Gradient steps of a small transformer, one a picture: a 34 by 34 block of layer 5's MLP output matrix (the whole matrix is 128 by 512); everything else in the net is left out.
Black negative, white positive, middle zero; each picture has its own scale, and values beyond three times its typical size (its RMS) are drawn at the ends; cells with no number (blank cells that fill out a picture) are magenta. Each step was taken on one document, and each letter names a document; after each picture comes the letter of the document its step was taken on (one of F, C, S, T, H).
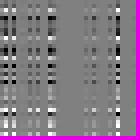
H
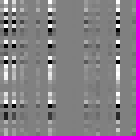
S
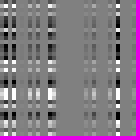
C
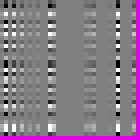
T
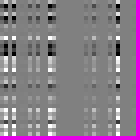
H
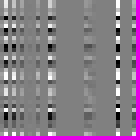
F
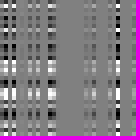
C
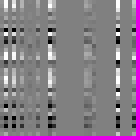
F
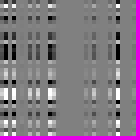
C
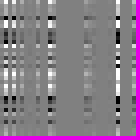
F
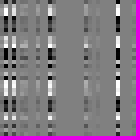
S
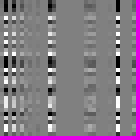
T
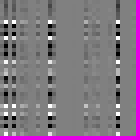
S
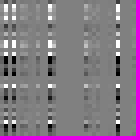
S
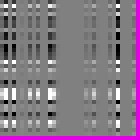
C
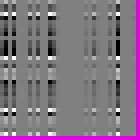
H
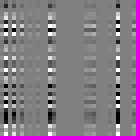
T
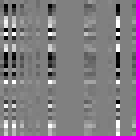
T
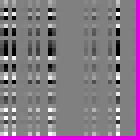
H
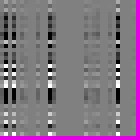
S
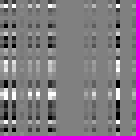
C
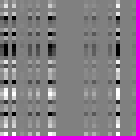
H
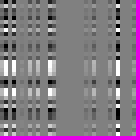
C
